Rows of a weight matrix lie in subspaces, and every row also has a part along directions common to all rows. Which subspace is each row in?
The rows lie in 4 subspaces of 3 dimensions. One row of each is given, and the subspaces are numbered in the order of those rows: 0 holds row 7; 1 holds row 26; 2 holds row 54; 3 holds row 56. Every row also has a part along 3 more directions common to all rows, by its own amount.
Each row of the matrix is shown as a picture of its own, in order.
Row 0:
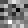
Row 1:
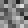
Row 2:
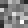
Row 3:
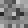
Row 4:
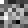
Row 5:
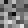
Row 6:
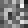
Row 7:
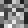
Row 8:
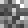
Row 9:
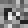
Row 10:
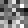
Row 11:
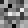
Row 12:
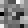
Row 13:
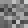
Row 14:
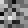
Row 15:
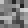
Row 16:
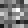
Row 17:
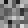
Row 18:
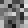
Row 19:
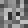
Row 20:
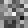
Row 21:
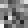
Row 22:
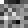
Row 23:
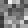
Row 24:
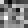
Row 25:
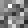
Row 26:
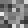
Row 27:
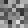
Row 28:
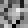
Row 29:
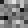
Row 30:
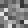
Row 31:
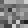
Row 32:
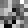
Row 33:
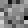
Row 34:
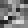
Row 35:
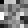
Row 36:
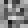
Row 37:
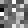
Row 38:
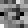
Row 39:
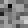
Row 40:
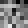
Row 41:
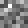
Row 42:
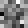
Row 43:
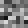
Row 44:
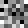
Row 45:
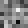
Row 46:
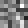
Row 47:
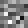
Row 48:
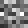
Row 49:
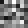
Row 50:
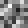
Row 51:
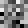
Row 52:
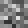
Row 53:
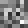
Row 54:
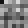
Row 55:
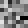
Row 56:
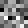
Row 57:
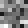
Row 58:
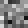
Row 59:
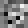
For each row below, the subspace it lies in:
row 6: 0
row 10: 2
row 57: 1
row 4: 2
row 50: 0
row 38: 1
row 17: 2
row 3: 1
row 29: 2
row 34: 3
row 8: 1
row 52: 3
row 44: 3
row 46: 2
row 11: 0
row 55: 3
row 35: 1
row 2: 3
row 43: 3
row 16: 1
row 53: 0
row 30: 2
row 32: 0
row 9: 0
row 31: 1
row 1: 2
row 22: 2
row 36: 2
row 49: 2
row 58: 3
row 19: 0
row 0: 3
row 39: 0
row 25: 0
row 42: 1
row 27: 2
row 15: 2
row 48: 1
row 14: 2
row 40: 1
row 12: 1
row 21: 3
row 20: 0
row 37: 1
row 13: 1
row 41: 0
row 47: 3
